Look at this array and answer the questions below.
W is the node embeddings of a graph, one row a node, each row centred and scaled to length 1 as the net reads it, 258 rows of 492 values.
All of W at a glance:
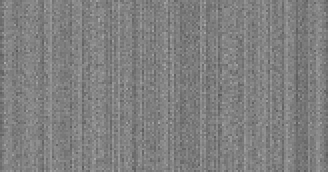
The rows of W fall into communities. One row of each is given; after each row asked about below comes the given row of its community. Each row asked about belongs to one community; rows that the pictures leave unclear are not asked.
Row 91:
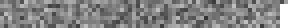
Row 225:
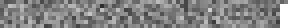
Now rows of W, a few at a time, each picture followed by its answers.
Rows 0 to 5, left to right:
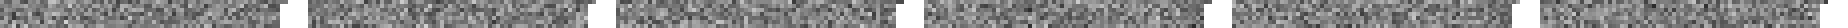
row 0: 225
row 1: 91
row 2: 225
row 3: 225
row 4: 225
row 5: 91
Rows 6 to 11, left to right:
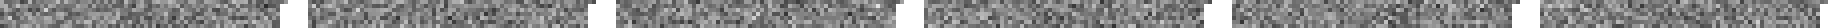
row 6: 225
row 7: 91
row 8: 91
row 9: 225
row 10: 225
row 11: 225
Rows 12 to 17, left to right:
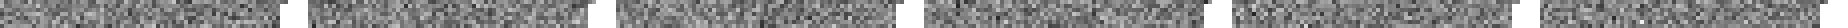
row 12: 225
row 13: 91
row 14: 91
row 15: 225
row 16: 91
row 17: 225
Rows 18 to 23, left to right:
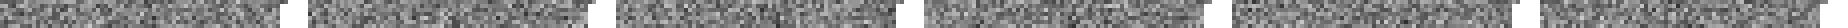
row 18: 91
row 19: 91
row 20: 225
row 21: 91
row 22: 225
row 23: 91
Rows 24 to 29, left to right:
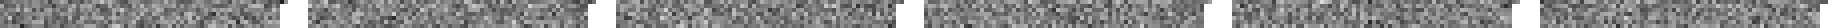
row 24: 91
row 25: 225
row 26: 225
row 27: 225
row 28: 91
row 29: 91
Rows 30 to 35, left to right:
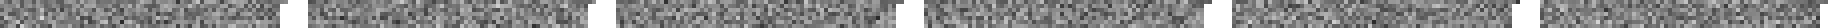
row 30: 225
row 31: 91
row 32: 91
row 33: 91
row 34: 225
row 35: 225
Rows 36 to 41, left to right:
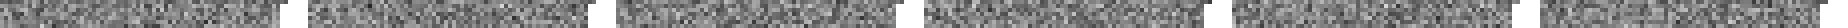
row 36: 91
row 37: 225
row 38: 91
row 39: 225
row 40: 91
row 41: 91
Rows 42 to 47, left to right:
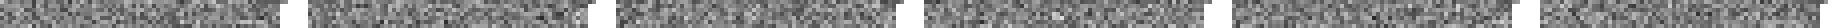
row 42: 225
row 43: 91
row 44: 91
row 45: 91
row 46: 91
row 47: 225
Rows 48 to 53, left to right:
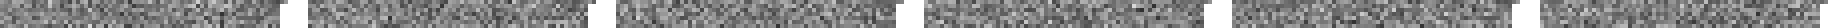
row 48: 225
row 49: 225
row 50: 225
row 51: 225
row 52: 91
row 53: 91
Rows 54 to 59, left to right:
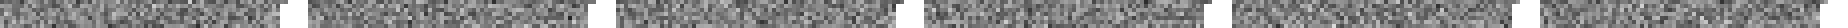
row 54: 91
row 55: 91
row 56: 91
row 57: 91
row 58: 225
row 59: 91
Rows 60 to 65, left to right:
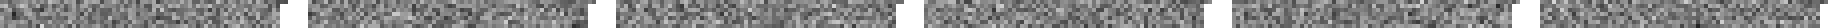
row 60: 91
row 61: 225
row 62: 225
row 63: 225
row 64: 91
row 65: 225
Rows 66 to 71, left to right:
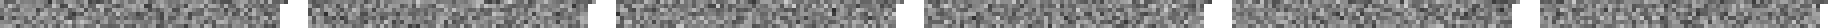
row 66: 225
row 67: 91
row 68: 91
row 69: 91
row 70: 225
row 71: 91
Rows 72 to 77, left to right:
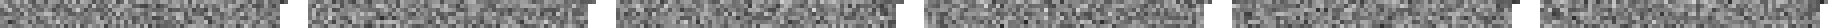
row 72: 225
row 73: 225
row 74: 225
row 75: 91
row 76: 91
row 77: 225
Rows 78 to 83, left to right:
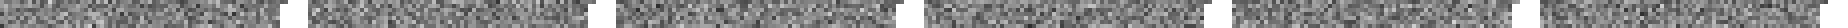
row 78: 225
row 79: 225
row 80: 91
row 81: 91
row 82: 91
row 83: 91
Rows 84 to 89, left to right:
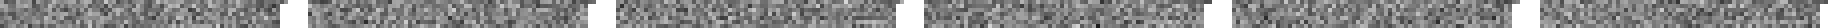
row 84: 225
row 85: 91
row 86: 225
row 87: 91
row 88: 91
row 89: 225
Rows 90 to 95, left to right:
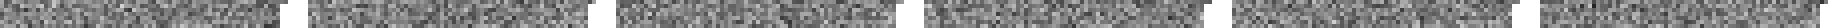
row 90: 225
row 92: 91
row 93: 91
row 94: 225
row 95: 91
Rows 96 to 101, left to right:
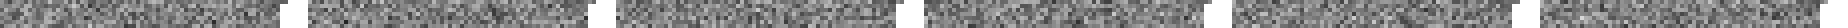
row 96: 225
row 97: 225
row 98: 225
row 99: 91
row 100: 225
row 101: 225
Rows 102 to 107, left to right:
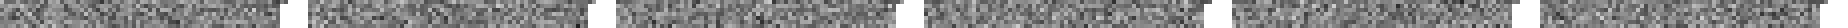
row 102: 225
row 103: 225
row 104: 91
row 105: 91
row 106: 91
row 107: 91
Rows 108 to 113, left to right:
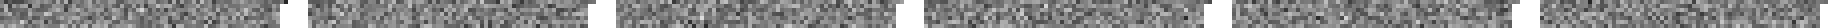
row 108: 91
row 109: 91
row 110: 91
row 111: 91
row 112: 225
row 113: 225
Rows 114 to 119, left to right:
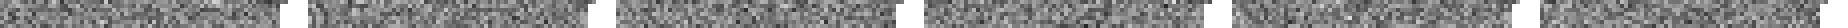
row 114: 225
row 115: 91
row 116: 225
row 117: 91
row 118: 91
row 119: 225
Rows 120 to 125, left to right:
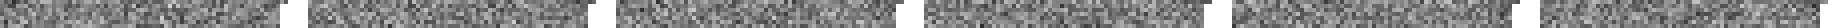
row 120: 91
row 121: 225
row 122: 225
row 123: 225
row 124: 225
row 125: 225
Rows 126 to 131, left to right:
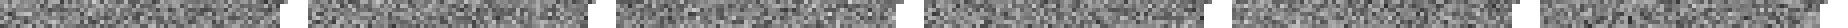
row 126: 225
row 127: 225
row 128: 91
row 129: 225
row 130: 225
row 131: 91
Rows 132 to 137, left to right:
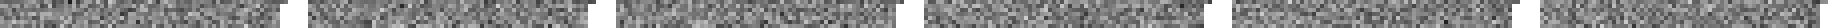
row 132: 91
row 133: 91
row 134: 91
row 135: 225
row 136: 225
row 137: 225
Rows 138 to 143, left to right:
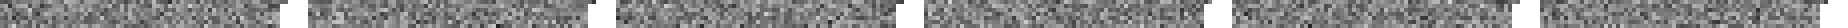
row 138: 91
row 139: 91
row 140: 225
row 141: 225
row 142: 91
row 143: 91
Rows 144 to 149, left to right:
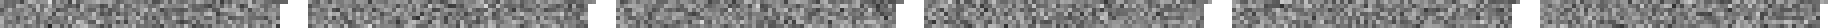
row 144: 91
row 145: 225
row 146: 225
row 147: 225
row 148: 225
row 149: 225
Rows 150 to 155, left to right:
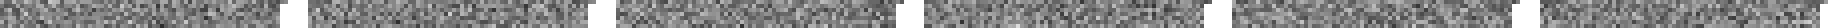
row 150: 225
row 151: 91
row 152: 225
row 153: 91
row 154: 225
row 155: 91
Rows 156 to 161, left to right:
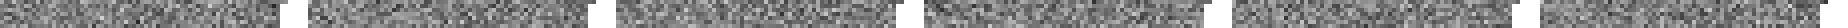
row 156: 225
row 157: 225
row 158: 91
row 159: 91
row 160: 225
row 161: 225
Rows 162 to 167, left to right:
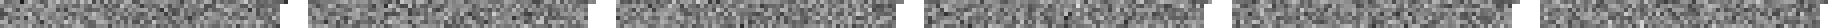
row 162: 225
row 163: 91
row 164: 225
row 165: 91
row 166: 91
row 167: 225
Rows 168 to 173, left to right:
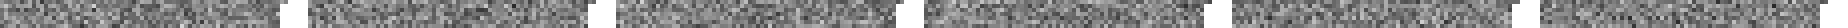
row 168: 225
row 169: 91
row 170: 225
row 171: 225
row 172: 91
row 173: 225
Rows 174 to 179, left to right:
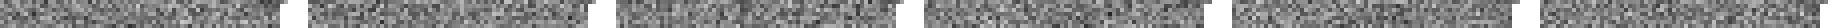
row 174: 225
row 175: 91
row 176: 91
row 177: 225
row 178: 225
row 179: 225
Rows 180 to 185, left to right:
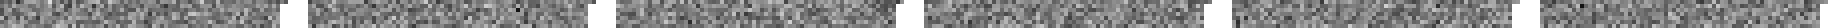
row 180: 91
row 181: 91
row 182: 225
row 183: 91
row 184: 91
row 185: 91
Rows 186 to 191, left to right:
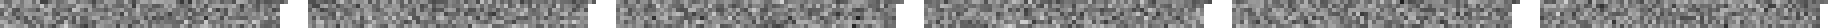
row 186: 225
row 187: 91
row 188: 225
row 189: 91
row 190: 225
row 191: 225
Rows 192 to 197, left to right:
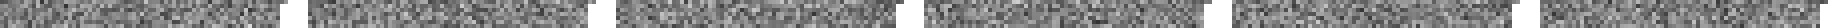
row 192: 91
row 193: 91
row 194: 225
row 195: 91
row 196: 225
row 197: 91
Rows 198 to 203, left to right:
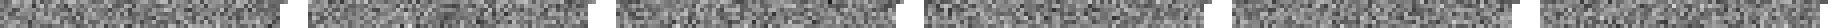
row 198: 225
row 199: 225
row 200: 91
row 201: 91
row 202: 91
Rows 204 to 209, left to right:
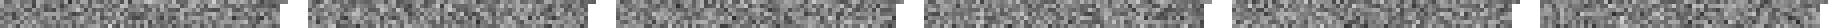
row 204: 225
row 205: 225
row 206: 225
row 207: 225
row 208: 225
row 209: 91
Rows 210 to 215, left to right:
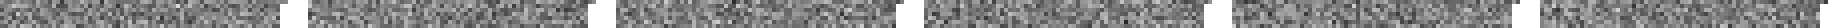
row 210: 225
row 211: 225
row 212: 225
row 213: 225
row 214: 91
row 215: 225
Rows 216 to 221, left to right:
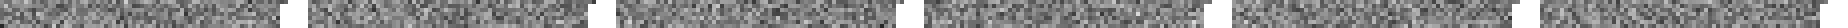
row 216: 225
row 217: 225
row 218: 91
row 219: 91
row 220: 225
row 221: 225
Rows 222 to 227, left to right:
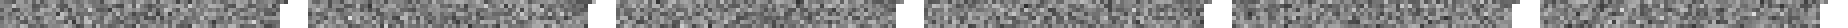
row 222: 225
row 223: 225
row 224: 225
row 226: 91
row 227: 91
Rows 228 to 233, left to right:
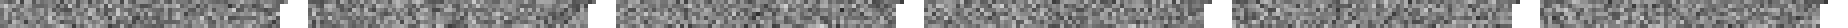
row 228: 225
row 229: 91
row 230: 225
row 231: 225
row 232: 91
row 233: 91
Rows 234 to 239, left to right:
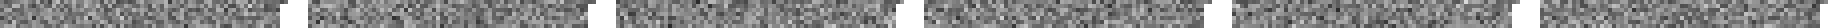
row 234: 225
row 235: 225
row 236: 91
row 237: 225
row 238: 91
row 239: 225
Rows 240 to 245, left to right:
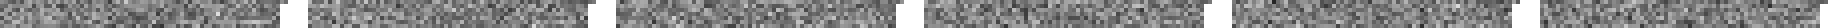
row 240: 225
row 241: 225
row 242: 225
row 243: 225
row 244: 225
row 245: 91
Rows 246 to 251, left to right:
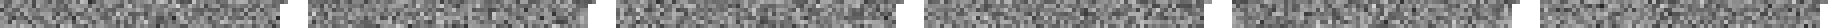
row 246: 225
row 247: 91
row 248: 225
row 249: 225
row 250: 91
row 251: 225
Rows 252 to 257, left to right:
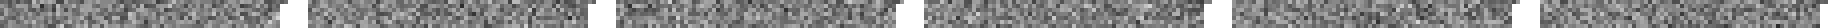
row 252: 91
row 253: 225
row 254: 91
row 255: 225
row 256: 225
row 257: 225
